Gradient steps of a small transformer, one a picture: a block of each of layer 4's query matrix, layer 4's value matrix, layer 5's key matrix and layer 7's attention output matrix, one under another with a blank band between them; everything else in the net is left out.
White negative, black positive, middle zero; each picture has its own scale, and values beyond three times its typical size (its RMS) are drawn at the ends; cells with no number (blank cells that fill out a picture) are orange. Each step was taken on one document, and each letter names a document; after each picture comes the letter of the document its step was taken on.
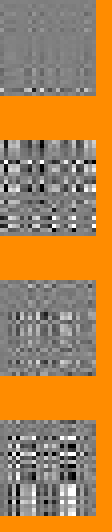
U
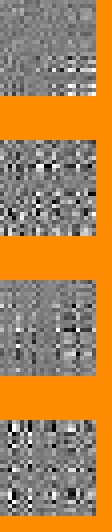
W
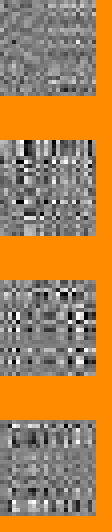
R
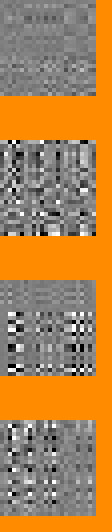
W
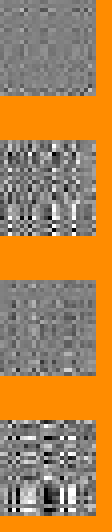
U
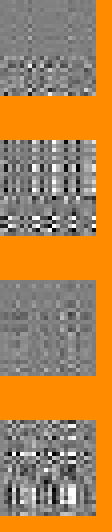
U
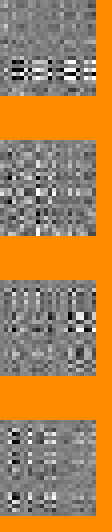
W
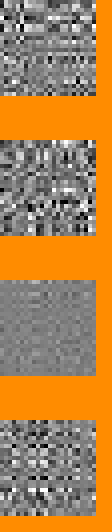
R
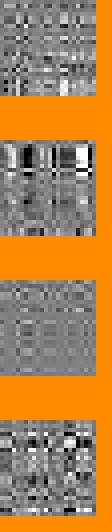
R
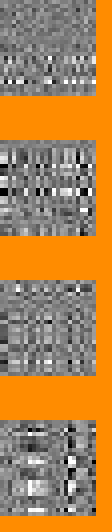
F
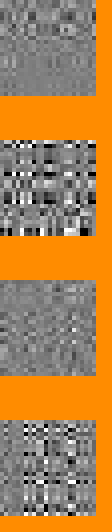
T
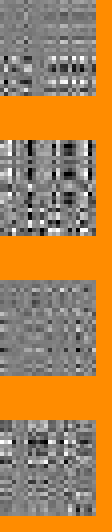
R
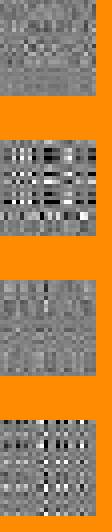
T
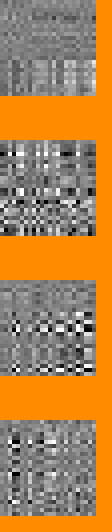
W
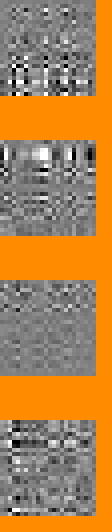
R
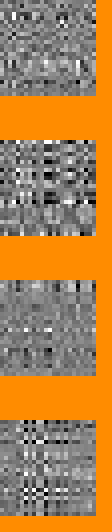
T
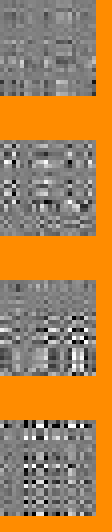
T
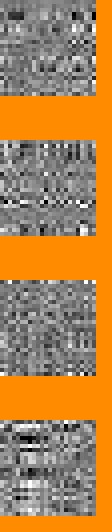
F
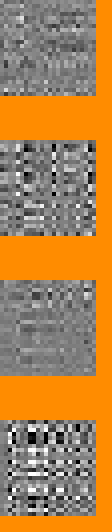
R
